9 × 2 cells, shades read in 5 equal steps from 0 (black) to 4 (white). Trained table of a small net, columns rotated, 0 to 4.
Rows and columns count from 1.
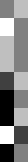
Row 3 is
3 2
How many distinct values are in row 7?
2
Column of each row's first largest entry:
2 1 1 1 2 2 2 1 2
